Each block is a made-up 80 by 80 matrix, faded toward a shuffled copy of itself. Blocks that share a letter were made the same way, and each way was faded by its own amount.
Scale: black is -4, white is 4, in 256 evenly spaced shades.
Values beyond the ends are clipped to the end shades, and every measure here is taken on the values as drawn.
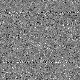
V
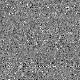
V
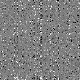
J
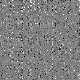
J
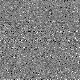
V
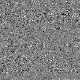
V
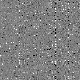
J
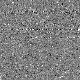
V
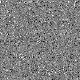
V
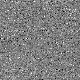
V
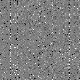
J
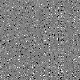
J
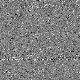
V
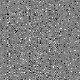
J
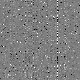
J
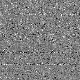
V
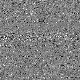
V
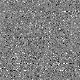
V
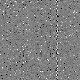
J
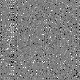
J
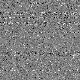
V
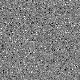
V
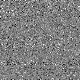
V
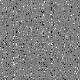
J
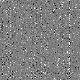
J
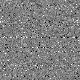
V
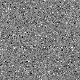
V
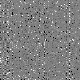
J
